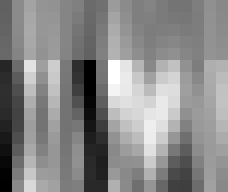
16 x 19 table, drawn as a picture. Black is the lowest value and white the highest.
Seam: horizontal, 30% of the way down, the top part calmer. Grain: streaks running down. Calmest part: top right.
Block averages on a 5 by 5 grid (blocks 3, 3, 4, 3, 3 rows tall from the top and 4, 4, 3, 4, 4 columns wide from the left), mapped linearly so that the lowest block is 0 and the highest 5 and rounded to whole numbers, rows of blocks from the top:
2 1 2 1 2 | 2 1 3 2 2 | 1 0 4 5 3 | 0 1 1 4 2 | 1 1 1 1 1
